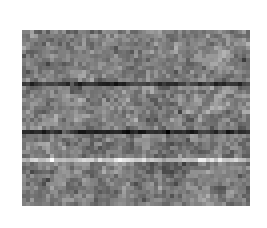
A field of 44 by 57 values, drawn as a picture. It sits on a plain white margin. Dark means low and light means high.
The grain runs across in streaks. Rows 14, 26 and 33 stand out from the rest. Overall the values sit about 50% of the way up the scale. The distribution is heavy-tailed on both sides.
